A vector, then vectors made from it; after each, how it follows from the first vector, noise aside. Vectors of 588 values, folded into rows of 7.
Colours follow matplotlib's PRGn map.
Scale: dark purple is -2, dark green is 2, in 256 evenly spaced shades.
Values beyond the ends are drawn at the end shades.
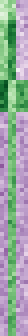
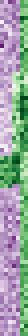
wrapped around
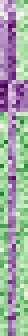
negated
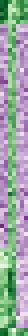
wrapped around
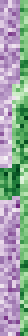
wrapped around
